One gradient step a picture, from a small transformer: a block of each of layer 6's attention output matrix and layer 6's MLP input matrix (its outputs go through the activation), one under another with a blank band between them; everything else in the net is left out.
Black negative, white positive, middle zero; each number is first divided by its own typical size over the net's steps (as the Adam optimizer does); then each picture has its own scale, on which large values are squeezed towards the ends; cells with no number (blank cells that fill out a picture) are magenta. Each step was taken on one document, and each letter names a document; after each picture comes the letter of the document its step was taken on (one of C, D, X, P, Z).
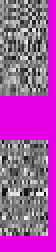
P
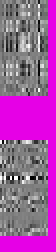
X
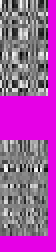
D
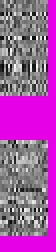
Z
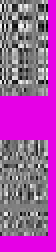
D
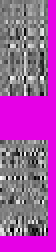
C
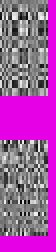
D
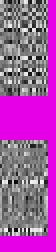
P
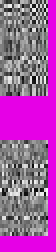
P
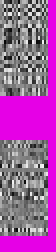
P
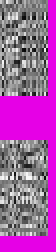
Z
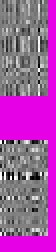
X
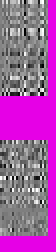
C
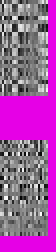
D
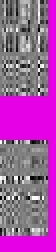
X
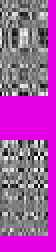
D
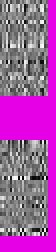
C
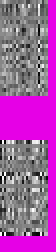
X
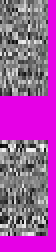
Z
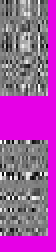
X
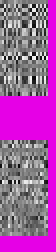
P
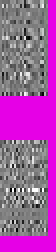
C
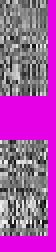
Z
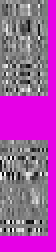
X
